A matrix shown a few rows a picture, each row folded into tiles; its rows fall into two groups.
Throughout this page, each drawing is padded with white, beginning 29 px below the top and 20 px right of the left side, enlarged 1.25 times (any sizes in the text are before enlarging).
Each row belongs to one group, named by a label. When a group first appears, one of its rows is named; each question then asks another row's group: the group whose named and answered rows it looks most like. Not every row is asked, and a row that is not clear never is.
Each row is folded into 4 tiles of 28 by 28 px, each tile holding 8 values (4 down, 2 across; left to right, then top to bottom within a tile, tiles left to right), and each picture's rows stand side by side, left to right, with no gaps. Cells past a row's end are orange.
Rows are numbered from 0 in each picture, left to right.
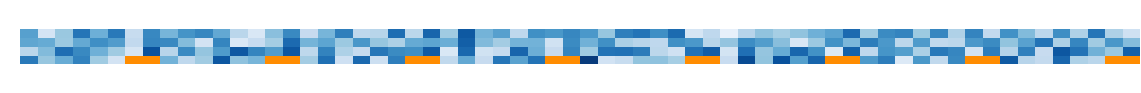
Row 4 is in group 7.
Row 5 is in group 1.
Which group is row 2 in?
1
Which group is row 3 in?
1
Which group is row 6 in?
1
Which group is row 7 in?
7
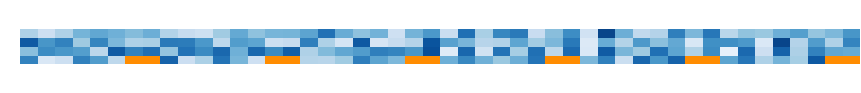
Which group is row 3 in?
1
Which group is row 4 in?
1
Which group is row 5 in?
1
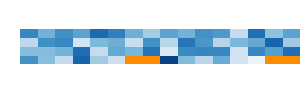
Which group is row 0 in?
7
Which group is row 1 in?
7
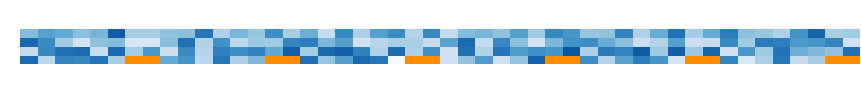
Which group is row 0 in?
7
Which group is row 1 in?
1
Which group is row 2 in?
7
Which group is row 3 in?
1
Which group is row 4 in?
7
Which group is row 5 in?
7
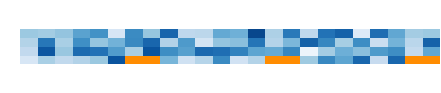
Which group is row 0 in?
1
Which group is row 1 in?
7
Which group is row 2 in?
1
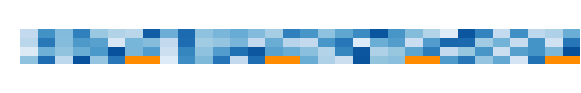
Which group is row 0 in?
1
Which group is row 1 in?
1
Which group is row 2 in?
7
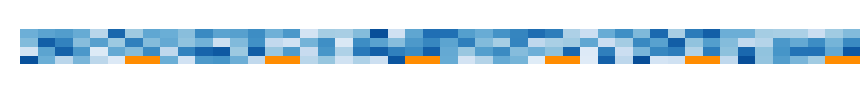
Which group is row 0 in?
7
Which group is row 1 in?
7
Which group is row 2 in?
1
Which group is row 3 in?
7
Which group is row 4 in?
1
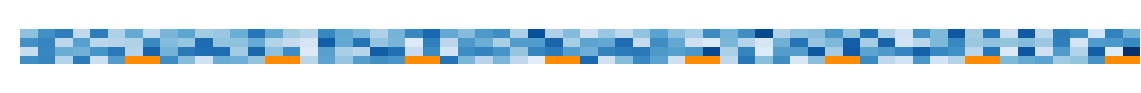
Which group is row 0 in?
1
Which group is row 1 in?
7
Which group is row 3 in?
7
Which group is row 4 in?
7
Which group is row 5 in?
1
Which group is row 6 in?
7
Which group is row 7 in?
1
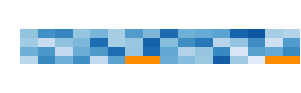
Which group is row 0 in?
1
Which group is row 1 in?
7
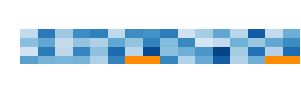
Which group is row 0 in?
1
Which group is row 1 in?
7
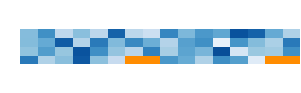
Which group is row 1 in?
7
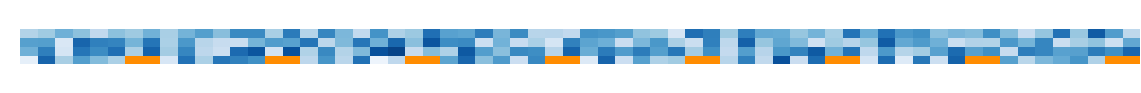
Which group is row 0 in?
1
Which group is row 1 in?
1
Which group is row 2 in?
1
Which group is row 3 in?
1
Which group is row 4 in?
1
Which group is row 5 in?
1
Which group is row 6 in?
1
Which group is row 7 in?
7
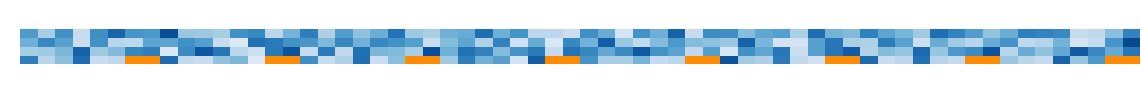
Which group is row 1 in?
7
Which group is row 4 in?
7
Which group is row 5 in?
7
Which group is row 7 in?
1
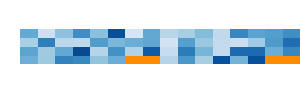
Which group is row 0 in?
7
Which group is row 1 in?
1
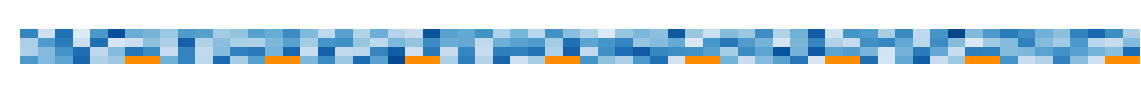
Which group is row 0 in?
7
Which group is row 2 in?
1
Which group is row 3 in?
1
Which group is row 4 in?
7
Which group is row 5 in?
7
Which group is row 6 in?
7
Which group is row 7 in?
7
